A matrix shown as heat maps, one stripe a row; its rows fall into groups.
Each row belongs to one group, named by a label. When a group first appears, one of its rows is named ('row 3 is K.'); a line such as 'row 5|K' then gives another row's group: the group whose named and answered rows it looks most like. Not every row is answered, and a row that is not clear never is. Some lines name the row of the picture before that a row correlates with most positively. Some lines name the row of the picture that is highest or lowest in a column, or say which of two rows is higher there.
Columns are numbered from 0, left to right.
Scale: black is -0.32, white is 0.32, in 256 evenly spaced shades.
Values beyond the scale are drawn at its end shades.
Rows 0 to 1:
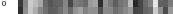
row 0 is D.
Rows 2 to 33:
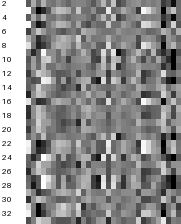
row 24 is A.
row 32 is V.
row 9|A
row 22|V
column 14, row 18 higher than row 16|Yes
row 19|D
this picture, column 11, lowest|31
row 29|V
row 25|D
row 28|A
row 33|D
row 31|V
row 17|D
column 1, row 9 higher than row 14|No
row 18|D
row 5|V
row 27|A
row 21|A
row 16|V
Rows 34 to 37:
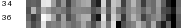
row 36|A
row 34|A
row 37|A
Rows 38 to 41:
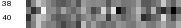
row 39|A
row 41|D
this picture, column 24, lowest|40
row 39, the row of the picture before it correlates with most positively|37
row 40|D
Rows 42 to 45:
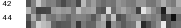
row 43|V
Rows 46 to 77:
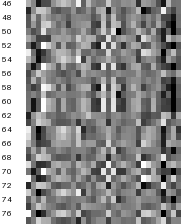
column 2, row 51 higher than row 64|Yes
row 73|V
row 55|A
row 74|A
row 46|V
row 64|V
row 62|D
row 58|A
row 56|D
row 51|V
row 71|V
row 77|D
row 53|V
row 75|D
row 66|V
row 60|A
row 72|D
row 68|D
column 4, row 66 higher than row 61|No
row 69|V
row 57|A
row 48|A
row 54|V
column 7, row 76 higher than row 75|Yes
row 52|A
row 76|V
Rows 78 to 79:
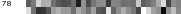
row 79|V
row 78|D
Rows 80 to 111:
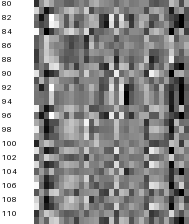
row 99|V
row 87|D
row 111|A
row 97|V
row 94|A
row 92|A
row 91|A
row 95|V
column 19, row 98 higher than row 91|Yes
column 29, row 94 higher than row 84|No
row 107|A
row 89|A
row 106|V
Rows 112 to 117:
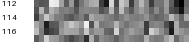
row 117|D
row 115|V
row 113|A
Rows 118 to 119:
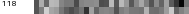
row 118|A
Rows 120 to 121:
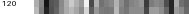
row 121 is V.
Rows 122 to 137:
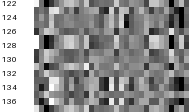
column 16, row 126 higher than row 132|No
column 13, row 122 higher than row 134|Yes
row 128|V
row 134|A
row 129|D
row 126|D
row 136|A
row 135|D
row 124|A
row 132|D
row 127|V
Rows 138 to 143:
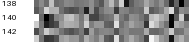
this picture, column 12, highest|141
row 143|V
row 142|D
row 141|V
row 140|V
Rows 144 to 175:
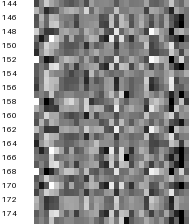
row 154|D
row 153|A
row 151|D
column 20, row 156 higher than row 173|No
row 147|A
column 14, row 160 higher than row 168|Yes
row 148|V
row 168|V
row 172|V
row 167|A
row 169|D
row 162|V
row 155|D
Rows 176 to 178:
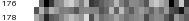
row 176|V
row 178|V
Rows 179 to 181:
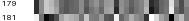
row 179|D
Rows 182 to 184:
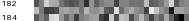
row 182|D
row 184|A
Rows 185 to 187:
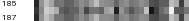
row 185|D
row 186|D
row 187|D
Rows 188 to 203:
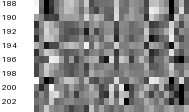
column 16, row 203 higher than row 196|Yes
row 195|D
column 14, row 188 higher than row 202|No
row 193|D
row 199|V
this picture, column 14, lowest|196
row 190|V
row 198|D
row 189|V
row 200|A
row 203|D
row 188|V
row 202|A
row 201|A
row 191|D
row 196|A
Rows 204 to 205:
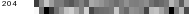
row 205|V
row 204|D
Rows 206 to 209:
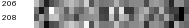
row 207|A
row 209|V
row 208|A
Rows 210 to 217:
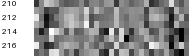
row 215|A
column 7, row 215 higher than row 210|Yes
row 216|V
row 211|V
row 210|D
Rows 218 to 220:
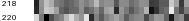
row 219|D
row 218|D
